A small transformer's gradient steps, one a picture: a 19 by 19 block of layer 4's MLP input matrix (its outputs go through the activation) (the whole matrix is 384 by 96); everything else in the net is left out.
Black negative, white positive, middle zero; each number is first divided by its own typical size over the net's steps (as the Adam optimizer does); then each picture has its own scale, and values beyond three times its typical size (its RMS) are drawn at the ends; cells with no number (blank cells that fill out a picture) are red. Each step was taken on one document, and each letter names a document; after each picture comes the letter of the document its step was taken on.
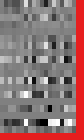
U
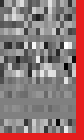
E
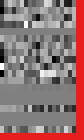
E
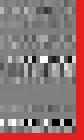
U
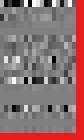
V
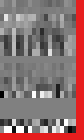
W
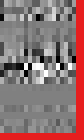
E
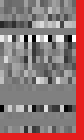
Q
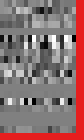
Q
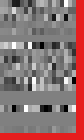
V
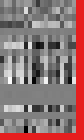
Q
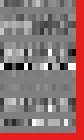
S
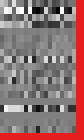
Q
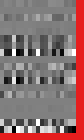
W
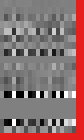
W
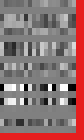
S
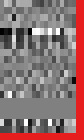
W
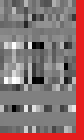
V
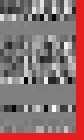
E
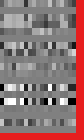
S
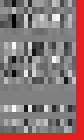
V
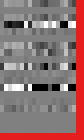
S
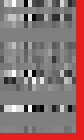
V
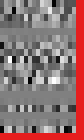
Q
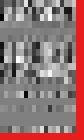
E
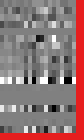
U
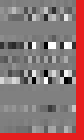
U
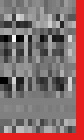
W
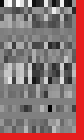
Q
